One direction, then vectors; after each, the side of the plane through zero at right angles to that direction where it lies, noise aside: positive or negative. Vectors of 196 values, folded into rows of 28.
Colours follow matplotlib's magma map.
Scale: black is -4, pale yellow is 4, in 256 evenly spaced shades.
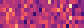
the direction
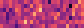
negative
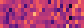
negative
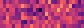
positive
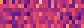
negative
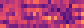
negative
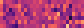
negative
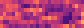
negative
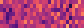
negative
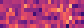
positive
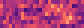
positive
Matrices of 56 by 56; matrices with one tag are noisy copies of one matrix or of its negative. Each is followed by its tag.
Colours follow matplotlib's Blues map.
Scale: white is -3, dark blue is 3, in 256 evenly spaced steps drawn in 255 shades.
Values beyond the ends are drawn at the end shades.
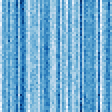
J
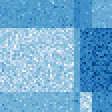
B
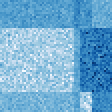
B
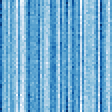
J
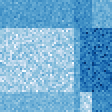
B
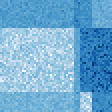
B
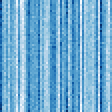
J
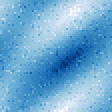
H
